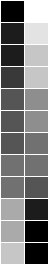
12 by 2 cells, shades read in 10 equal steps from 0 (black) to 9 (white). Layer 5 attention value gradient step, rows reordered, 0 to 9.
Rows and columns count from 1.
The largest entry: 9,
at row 1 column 2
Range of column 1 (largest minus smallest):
7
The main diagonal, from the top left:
0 8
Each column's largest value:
7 9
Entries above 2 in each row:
1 1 1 1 2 2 2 2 2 1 1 1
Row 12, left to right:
7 0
